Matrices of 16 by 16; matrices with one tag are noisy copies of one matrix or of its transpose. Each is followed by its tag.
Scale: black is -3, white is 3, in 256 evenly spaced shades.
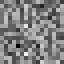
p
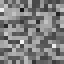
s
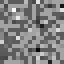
p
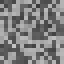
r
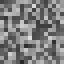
r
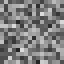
p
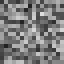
p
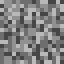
s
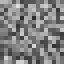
s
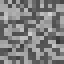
s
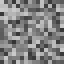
s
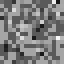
r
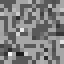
r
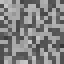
s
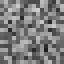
s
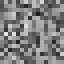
r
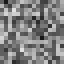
r
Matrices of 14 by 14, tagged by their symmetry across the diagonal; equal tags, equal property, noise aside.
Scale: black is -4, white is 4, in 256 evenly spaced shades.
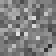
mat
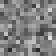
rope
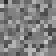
rope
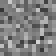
rope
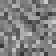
rope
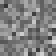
mat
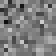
mat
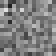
rope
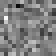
rope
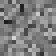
mat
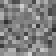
rope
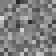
rope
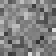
mat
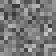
mat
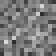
mat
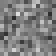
rope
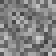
mat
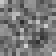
mat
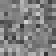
rope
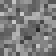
mat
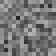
mat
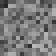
mat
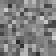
rope
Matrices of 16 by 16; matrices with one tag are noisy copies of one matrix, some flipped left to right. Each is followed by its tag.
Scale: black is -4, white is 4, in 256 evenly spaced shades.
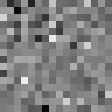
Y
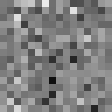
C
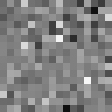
Y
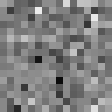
C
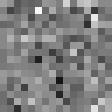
C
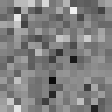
C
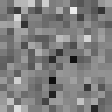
C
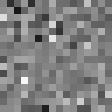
Y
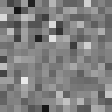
Y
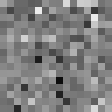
C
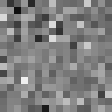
Y
